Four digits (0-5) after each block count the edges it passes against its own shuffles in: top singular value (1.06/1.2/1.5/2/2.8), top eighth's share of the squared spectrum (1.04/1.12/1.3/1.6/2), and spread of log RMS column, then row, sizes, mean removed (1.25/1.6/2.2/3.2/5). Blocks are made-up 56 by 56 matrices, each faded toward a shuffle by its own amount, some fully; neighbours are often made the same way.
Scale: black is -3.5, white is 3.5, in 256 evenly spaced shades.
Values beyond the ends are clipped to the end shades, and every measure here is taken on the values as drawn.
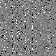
3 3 2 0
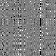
4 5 3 1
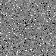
1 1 0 0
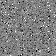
2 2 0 0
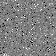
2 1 0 0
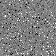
2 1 0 1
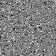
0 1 0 0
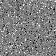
0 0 0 0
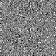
3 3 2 1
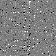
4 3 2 1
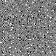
3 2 1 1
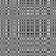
5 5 4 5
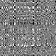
4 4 3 3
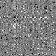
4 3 1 2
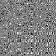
4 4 2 2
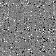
2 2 2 2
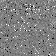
1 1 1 1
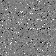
1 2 0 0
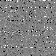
2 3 1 2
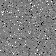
0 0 0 0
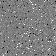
0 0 0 0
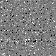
2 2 1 2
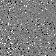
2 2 1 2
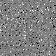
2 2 1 1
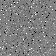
0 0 0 0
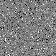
1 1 0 0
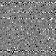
4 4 1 3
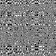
4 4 2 3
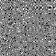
3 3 1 2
